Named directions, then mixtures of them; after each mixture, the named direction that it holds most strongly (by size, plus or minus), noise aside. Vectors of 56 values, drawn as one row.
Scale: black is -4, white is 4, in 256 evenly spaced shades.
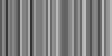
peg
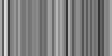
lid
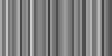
peg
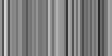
lid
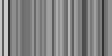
lid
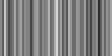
lid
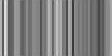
lid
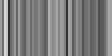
lid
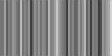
peg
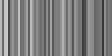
peg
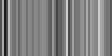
lid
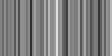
peg
